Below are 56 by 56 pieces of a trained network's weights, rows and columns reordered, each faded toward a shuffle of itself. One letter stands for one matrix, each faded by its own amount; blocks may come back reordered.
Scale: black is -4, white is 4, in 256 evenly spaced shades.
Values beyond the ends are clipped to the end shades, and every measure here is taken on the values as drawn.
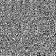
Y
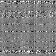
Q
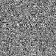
Y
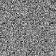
Y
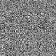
Y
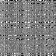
Q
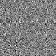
Y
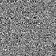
Y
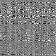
Q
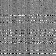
Q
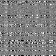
Q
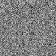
Y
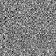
Y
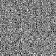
Y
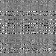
Q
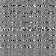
Q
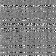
Q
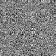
Y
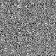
Y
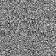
Y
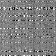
Q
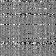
Q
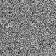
Y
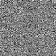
Y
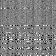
Q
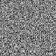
Y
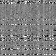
Q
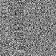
Y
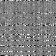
Q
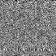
Y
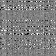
Q
